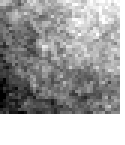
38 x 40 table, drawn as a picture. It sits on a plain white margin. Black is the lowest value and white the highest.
Histogram: bell-shaped. Slope: up to the top right. Stripes: none. Ninth with the lowest average: bottom left. Ninth with the highest average: top right. Grain: blotchy.
